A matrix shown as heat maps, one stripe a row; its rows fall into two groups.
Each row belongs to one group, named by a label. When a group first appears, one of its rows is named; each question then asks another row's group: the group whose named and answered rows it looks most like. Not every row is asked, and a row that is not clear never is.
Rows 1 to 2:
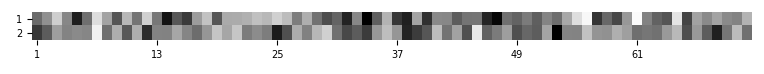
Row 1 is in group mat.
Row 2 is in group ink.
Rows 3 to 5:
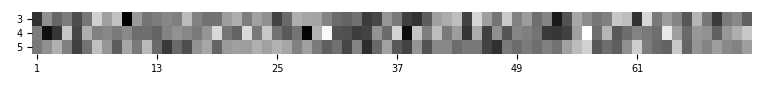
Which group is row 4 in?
ink
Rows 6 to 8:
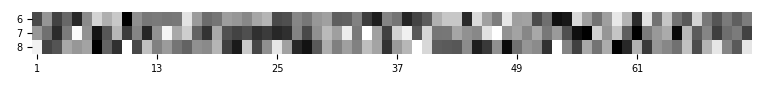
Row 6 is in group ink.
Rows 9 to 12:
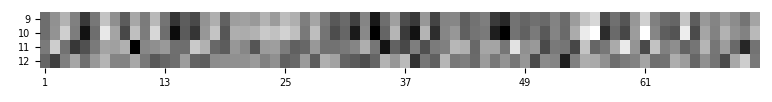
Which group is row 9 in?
mat
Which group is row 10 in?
mat
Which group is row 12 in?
ink
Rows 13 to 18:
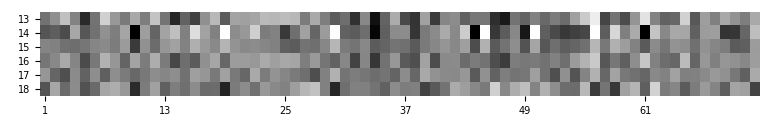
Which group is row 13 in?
mat
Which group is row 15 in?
ink
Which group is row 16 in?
mat
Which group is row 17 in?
ink
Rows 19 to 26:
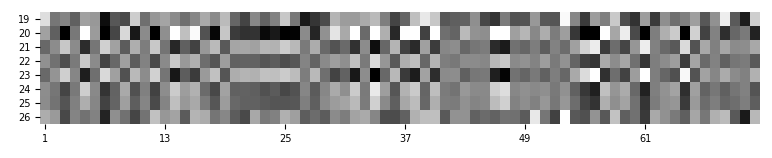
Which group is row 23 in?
mat
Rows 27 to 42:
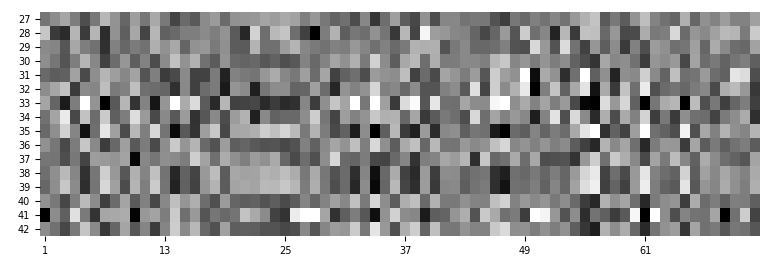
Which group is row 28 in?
ink
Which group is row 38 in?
mat
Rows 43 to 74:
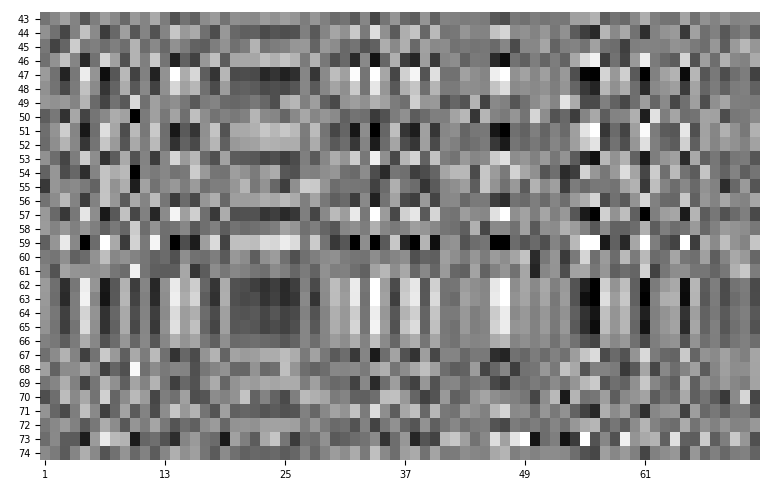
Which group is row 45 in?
ink
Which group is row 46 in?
mat
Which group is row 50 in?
ink
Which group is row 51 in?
mat
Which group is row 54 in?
ink
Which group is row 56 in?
mat
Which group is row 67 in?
mat
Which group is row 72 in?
mat
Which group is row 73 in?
ink
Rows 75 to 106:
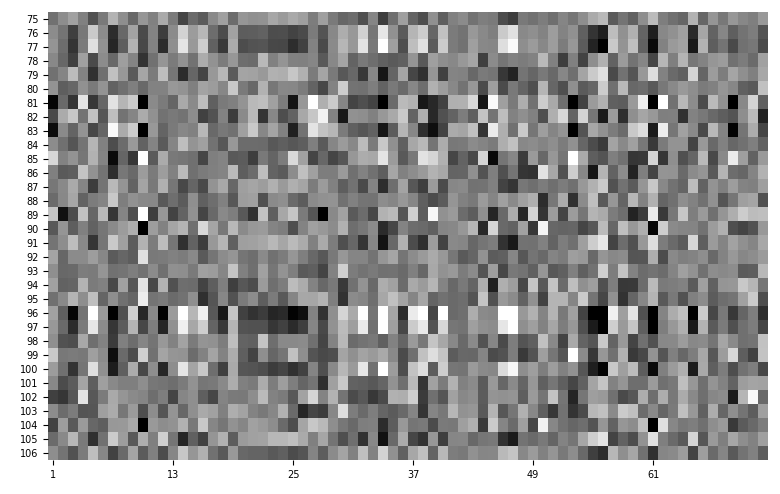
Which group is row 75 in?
mat
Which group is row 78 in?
ink
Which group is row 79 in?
mat
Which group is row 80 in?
ink
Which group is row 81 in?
ink
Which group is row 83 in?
ink
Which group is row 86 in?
ink
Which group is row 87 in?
mat
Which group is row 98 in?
ink
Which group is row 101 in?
ink
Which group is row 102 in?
ink
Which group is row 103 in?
ink
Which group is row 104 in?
ink
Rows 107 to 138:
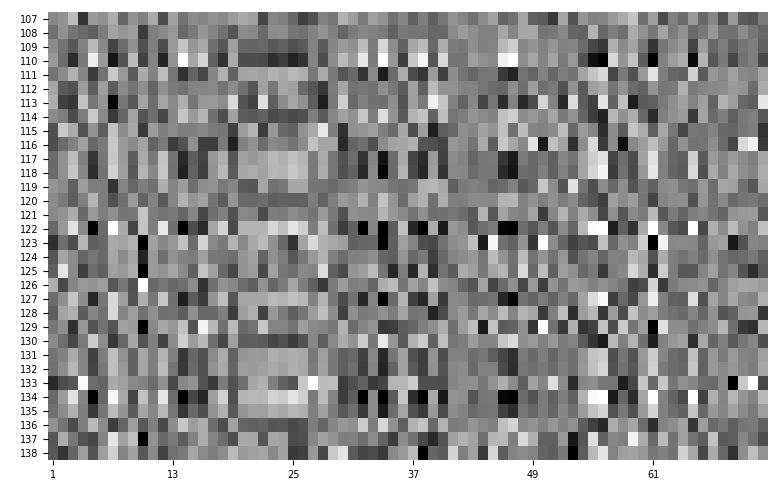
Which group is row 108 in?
ink
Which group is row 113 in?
ink
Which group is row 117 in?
mat
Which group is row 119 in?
ink
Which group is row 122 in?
mat
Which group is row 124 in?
ink
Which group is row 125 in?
ink
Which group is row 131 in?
mat
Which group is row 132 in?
mat
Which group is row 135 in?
mat
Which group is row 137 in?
ink
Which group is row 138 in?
ink
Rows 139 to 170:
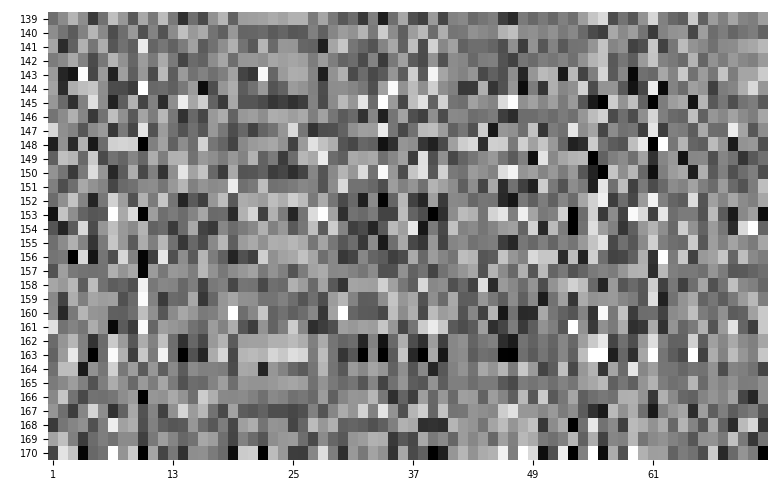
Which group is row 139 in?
mat
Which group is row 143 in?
ink
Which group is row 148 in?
ink
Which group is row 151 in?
ink
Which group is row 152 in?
mat
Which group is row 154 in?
ink
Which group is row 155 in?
mat
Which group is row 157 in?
ink
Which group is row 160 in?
ink
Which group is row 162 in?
mat
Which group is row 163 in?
mat
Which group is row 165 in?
mat
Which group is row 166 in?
ink
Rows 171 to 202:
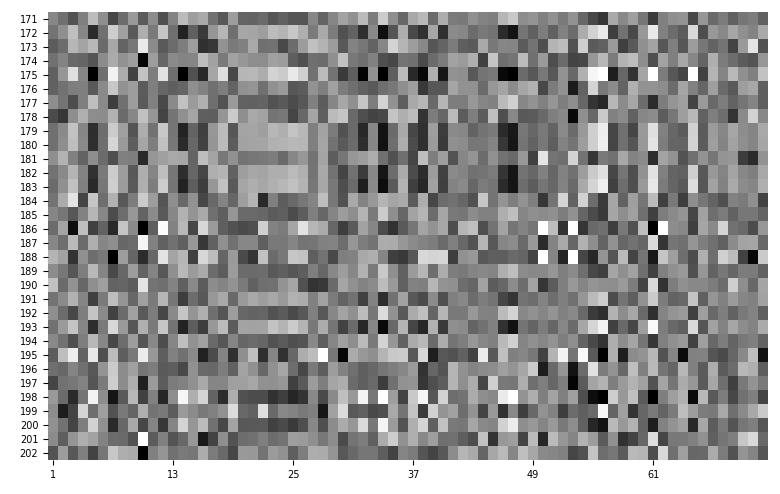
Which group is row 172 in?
mat
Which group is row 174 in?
ink
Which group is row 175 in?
mat
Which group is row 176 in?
ink
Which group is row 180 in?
mat
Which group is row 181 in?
ink
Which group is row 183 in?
mat
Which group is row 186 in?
ink
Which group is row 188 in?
ink
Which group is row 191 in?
mat
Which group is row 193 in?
mat
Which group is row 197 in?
ink
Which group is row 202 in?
ink
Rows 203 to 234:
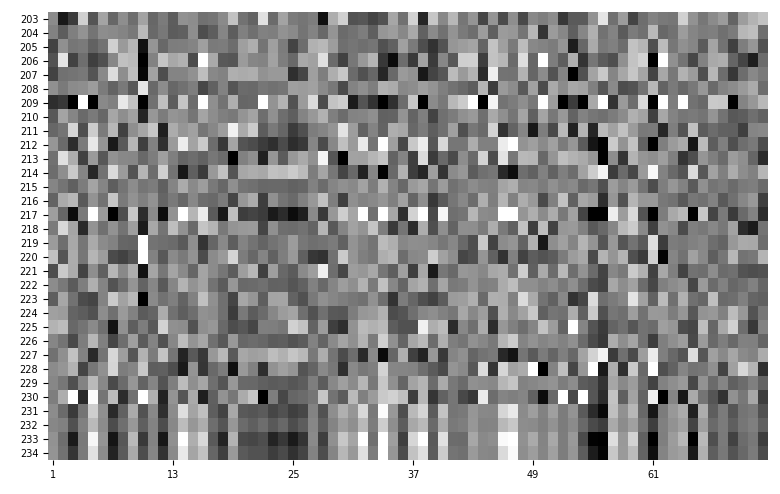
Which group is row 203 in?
ink
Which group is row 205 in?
ink
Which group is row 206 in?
ink
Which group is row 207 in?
ink
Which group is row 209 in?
ink
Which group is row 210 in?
ink
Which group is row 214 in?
mat
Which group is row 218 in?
ink
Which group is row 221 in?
ink
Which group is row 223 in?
ink
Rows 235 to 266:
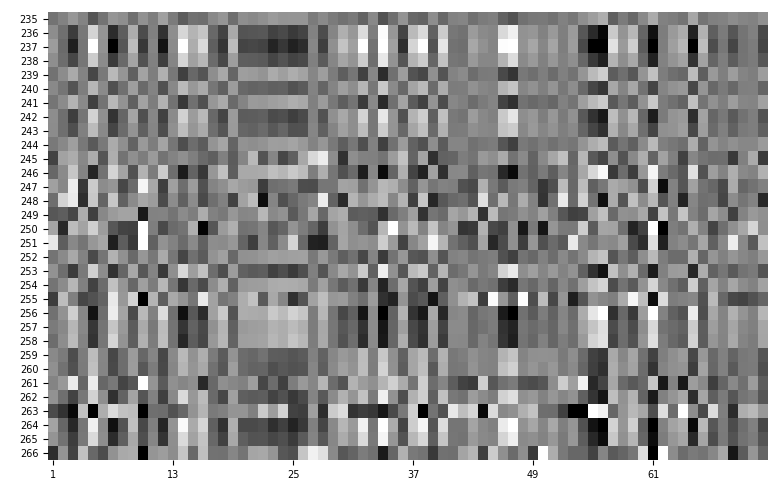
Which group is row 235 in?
mat
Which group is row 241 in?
mat
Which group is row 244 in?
mat
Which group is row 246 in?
mat
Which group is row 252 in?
mat
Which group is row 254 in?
mat
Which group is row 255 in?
ink
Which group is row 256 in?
mat
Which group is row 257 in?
mat
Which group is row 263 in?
ink
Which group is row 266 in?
ink
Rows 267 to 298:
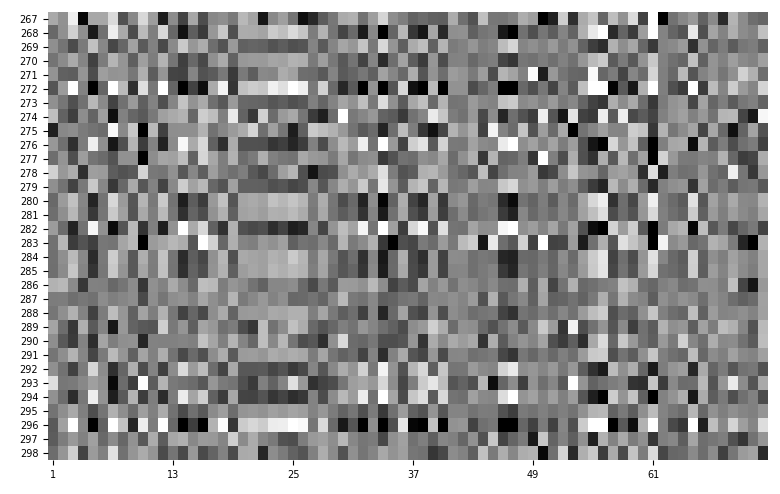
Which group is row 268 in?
mat
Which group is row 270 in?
mat
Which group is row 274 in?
ink
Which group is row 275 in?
ink
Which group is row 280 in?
mat
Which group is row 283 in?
ink
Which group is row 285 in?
mat
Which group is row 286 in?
ink
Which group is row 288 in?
mat
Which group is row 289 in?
ink
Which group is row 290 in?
ink
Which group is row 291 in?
mat
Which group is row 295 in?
mat
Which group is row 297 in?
ink
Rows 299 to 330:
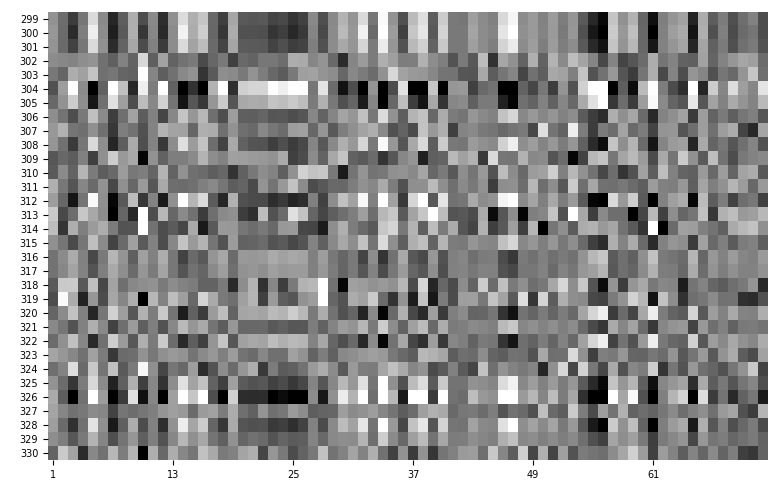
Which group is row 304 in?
mat
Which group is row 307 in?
ink
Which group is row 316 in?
mat
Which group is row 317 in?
mat
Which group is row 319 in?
ink
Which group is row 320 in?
mat
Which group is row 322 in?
mat
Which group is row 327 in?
ink
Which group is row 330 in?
ink
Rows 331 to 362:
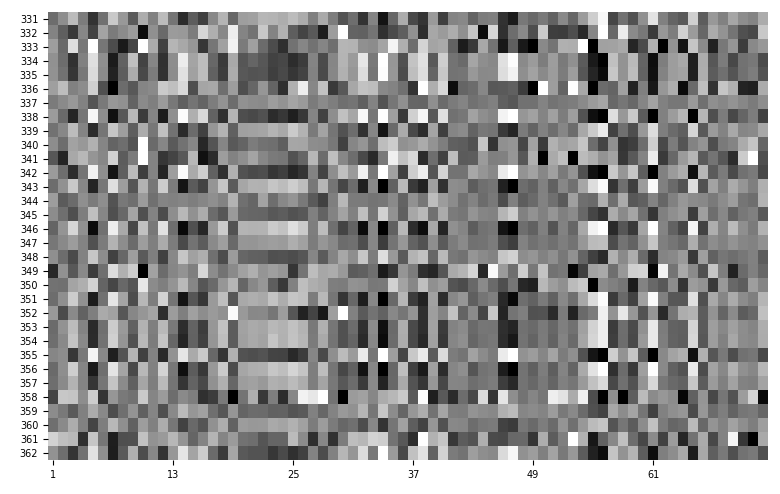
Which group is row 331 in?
mat
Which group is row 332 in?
ink
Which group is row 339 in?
mat
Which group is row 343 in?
mat
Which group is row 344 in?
ink
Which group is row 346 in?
mat
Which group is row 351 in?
mat
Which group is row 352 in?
ink
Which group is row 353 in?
mat
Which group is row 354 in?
mat
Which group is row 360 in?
mat
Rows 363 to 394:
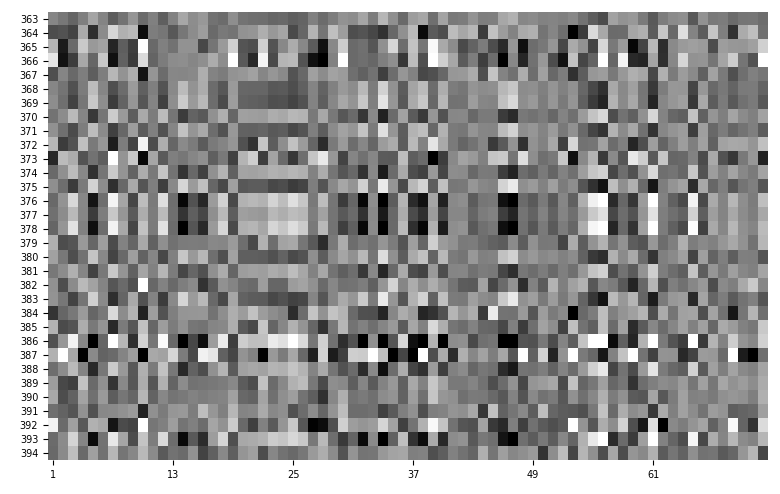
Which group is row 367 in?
ink
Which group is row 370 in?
mat
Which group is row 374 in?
mat
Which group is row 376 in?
mat
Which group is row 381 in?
mat
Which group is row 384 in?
ink
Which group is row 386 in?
mat
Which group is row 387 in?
ink
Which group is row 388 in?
mat
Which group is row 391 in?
ink
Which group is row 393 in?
mat
